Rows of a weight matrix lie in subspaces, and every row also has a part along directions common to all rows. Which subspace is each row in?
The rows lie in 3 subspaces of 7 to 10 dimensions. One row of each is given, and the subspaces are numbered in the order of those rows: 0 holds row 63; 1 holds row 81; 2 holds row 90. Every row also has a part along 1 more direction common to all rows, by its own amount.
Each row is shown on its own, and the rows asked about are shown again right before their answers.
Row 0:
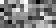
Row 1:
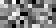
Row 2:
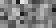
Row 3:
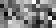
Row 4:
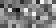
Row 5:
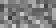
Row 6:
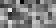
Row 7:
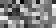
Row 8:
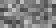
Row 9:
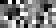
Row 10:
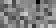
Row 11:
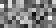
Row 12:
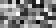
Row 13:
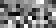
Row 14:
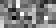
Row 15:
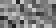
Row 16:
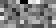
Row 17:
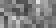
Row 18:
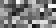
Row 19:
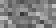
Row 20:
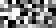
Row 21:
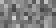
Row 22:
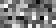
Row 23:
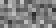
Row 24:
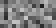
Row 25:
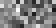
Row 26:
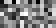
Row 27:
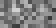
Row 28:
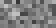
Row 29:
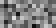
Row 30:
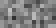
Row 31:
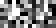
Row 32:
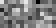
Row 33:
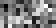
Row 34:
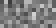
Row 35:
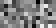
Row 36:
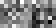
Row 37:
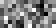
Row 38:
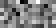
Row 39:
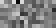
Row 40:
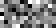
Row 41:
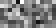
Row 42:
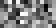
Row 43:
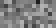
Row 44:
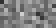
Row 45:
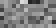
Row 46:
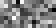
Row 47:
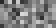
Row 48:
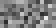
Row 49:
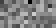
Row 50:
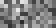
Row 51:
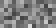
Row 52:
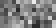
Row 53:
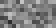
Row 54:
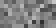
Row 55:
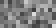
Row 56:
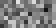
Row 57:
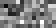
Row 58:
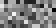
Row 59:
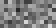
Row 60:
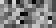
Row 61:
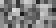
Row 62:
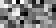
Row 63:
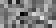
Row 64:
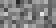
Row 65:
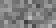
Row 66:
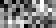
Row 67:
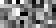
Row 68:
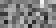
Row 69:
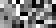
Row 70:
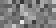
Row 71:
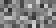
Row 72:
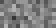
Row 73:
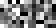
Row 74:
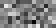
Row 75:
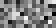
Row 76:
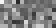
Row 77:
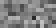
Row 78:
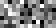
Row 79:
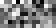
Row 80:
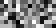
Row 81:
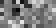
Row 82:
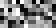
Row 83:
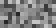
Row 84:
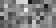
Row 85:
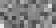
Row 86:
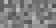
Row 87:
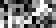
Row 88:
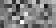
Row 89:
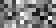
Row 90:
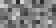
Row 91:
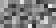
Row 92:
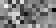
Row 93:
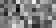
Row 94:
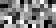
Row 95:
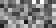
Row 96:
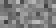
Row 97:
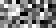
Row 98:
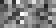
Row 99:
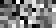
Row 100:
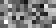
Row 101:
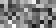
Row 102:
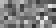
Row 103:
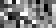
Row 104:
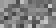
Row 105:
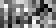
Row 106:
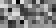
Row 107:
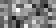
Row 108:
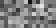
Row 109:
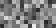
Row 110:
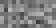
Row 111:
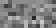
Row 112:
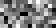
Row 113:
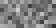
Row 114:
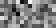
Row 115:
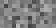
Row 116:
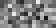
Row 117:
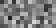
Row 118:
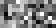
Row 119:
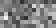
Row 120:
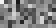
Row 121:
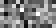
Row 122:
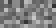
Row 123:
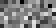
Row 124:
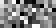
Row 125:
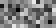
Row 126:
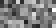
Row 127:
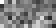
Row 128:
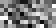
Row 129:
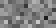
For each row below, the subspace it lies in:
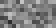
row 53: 0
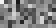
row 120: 0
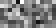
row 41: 0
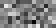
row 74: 2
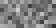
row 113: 0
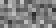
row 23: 0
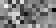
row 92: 2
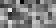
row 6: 0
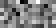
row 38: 1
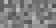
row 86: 0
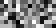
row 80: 0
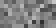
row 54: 2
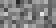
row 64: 2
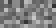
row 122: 0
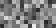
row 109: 2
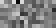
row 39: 0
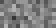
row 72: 1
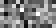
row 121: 0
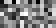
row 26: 1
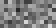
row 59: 0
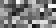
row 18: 2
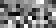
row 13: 2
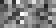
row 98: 0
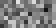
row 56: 2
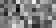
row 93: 0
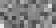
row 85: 2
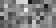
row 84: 1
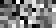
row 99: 0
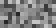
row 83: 1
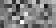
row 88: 2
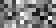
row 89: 0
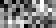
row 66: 1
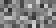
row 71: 2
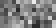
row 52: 0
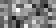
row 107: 1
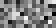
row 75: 2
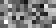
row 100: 1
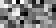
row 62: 2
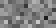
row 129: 2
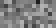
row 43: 1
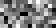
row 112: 1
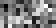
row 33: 1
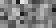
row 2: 1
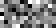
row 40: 1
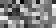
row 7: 0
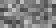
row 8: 0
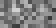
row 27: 1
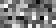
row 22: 2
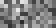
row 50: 1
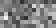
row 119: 0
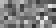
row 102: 2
